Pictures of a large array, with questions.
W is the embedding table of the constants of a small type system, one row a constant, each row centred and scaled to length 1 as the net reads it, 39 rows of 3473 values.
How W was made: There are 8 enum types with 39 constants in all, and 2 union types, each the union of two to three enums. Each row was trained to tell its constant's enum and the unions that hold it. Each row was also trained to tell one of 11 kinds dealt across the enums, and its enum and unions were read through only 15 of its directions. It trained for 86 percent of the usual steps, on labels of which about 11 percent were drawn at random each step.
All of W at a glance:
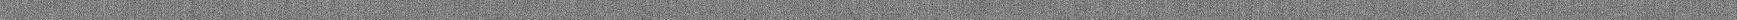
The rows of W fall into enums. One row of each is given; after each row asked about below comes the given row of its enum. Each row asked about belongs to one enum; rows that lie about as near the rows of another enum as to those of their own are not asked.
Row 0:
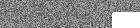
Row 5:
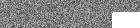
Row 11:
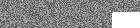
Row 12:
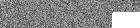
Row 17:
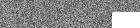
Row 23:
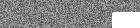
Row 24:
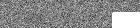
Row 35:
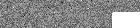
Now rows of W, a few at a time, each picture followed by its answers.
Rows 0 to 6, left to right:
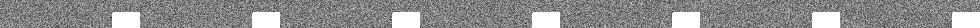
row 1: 23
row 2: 5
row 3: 11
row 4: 23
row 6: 24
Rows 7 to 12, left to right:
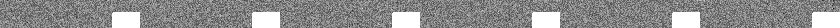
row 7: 0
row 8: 11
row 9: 0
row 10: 24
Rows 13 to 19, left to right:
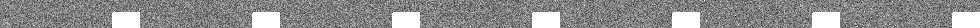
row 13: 5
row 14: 0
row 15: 5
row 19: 35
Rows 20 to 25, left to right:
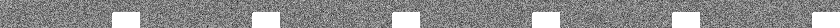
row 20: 23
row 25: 24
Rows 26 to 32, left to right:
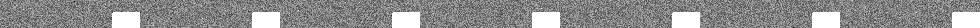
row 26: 35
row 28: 11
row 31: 23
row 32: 17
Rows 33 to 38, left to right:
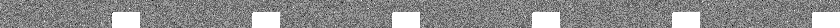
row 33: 0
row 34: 35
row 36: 12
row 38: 35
